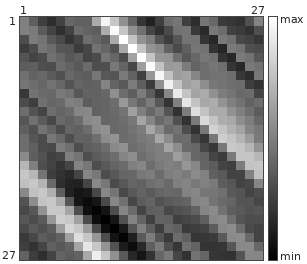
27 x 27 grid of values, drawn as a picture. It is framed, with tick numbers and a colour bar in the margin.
The halves do not mirror each other. No single row or column stands out from its neighbours. Streaks slant down to the right. No overall slope runs across the table.
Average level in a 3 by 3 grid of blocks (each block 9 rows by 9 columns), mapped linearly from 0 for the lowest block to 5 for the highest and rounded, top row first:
1 5 1
2 3 5
3 0 1
